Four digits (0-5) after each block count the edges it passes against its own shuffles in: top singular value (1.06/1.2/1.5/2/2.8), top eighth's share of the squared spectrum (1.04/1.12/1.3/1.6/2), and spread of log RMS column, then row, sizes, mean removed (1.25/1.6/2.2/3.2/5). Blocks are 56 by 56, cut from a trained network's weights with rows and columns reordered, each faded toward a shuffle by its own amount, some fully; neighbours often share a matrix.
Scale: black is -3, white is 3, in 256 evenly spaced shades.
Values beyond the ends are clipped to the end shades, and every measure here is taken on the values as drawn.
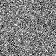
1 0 0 0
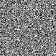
2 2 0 0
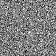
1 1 0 0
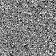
2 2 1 1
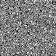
1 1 1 0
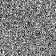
2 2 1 0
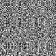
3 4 2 1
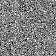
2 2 1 0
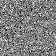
1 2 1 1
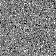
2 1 1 0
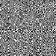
3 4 3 2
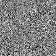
2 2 0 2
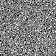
0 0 0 0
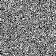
2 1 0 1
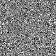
2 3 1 1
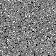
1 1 0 0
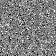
0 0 0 0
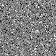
1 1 0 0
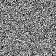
0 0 0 0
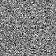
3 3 1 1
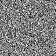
0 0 0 0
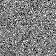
0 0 0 0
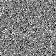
0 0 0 0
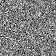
1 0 0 0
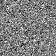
0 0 0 0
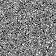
1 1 0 0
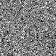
2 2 1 0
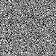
2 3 1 1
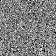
1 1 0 0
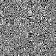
2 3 2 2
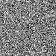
2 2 1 0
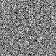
3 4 1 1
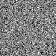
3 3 1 1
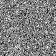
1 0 0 0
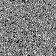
0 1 0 0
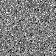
1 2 0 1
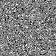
1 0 0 0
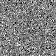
1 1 1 0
